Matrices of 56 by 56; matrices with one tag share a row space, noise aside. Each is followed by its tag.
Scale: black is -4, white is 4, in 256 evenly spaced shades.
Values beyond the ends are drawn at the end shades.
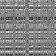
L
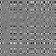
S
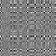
S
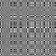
S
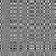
S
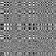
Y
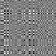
Y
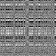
L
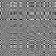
S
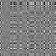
S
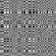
Y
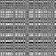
L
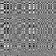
Y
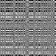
L
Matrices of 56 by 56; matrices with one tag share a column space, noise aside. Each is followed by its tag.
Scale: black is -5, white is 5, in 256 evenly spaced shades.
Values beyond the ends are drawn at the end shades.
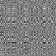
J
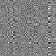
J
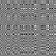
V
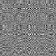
V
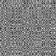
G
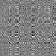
J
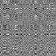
V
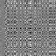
G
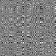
J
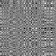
G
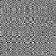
J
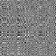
J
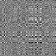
J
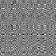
V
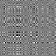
J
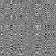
V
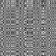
G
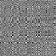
J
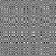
J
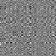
J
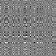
J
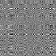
V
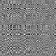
V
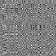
V
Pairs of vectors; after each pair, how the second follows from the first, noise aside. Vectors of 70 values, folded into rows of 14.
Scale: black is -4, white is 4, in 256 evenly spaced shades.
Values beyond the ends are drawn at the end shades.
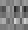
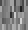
shuffled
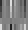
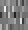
shuffled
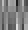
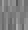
shrunk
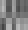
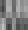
negated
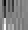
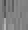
shrunk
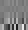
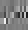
wrapped around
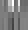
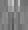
shrunk
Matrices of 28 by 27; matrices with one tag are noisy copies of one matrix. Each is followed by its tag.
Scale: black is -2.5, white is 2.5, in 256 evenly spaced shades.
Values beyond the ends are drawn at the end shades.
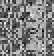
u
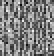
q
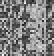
u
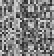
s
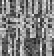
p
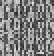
q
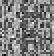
s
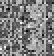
u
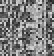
u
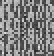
q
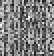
q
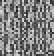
q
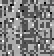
s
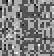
s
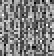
q
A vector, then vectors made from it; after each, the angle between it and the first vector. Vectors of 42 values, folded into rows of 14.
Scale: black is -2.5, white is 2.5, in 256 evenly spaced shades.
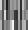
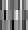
nearly opposite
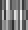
nearly opposite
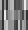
partly aligned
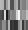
orthogonal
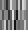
partly aligned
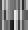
nearly opposite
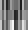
nearly parallel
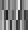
orthogonal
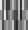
nearly parallel
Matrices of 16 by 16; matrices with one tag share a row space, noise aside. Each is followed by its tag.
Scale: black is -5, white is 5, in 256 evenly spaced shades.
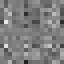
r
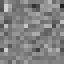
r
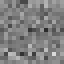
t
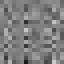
r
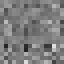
r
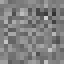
t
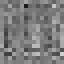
r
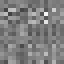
t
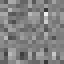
t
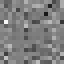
r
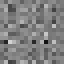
t
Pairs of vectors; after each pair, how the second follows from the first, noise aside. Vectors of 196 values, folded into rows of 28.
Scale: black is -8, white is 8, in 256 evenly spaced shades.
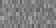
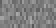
copied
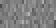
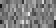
scaled up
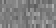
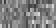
scaled up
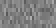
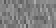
wrapped around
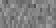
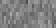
wrapped around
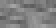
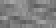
reversed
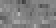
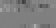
partly zeroed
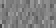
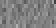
reversed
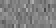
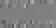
partly zeroed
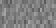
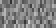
scaled up
